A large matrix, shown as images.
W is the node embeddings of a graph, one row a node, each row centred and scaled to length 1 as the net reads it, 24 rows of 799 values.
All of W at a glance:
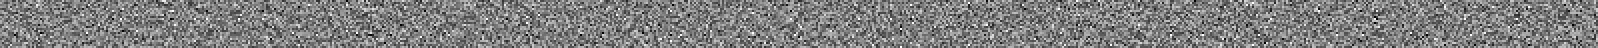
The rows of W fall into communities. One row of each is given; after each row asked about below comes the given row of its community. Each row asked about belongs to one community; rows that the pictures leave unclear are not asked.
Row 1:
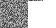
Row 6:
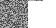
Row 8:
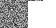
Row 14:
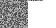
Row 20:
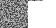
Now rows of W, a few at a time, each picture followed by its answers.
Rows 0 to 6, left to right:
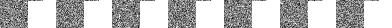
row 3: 1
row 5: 20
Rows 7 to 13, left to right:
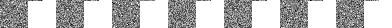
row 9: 20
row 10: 1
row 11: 8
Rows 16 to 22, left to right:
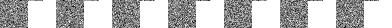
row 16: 6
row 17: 6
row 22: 1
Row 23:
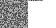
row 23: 14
